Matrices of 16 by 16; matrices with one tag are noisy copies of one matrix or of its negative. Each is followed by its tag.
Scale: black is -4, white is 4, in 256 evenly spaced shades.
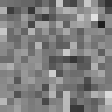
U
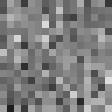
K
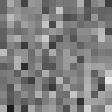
K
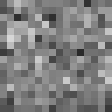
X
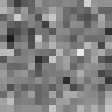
X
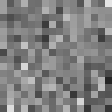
K
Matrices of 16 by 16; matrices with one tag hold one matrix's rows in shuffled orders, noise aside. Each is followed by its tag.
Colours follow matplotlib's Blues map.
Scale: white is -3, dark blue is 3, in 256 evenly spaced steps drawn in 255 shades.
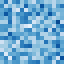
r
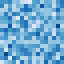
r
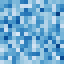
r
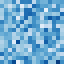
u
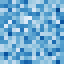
r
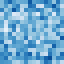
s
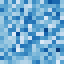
u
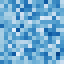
u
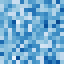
u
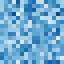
u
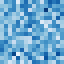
u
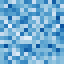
r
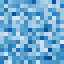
s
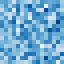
u
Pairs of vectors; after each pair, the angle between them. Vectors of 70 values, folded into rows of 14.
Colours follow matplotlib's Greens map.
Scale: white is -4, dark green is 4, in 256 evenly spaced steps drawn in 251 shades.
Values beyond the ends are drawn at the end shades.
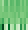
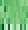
nearly parallel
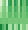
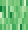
orthogonal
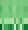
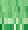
nearly parallel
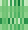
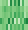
nearly parallel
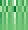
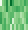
orthogonal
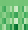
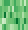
partly opposed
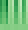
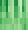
nearly parallel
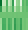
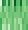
nearly opposite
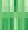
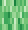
partly aligned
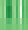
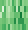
partly opposed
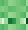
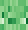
nearly parallel
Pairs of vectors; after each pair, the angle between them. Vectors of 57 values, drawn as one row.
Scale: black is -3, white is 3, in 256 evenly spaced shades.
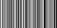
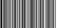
nearly opposite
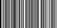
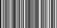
nearly parallel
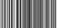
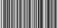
partly aligned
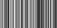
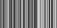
nearly opposite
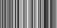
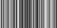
nearly opposite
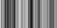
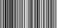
partly aligned
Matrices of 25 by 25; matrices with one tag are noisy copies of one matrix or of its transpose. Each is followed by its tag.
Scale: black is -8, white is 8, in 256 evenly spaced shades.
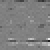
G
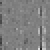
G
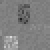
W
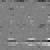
G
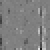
G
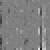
G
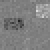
W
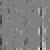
G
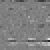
G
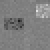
W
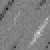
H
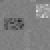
W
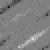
H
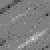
H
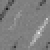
H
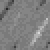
H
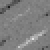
H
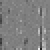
G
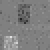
W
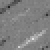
H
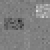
W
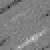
H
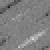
H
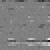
G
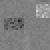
W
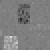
W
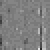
G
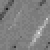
H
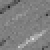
H
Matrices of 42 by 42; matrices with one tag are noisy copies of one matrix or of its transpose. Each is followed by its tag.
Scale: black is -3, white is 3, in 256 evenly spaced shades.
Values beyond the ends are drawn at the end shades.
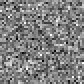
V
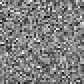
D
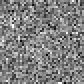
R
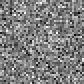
R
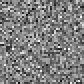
D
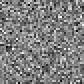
D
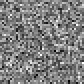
V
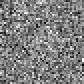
R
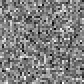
V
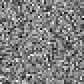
D
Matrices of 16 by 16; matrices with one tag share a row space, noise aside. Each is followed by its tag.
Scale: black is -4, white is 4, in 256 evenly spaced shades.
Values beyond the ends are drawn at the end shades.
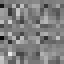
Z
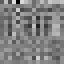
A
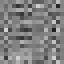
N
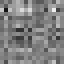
N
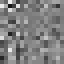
Z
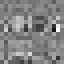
N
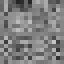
N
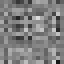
N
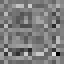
N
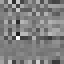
A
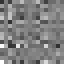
Z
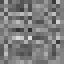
N
